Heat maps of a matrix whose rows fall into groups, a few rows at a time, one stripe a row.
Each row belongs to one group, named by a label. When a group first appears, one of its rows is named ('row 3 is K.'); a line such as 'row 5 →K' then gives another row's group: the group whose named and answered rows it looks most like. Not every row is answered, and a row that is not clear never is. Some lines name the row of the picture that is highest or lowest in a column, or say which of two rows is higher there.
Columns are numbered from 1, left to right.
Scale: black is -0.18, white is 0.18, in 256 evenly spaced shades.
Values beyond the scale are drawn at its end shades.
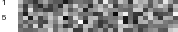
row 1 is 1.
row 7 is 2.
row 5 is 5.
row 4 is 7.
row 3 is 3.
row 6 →5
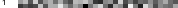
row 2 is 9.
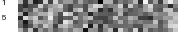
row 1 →1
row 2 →9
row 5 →2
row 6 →7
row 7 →7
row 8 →1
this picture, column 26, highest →1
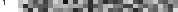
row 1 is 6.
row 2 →3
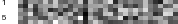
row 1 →1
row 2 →9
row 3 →1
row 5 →5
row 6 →9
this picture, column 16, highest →6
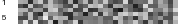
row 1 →6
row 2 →9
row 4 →1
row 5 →9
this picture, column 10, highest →5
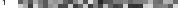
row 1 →5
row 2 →6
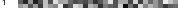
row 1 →1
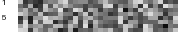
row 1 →3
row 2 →1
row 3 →5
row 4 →6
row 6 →2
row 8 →6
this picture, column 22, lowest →3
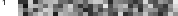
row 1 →9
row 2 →7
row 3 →7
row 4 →7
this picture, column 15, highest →1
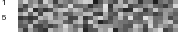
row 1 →2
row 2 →7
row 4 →2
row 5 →9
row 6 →5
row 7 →3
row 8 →3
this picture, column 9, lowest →2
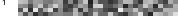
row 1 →6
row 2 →9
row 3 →2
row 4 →3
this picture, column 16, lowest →3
